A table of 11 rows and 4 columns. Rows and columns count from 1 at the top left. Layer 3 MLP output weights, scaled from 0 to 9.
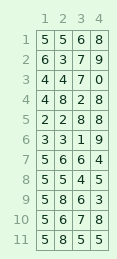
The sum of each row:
24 25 15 22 20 16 21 19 22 26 23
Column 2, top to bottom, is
5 3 4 8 2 3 6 5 8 6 8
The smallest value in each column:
2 2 1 0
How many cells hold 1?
1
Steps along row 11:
up down same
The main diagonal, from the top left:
5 3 7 8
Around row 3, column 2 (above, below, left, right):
3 8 4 7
